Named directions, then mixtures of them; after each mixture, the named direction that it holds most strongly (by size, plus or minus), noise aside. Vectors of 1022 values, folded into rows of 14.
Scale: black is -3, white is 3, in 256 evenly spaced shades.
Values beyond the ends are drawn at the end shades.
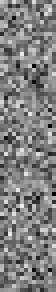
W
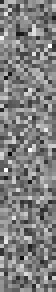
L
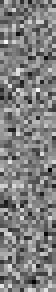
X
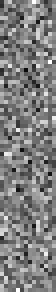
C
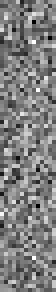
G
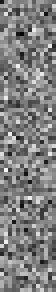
L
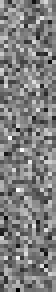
C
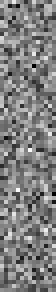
W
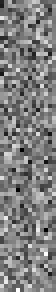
C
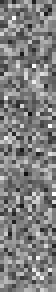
W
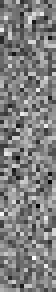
G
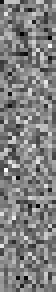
L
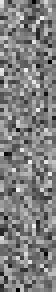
C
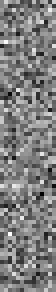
X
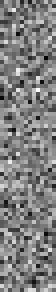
X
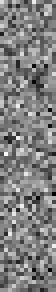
W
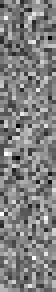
G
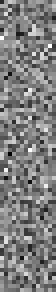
L
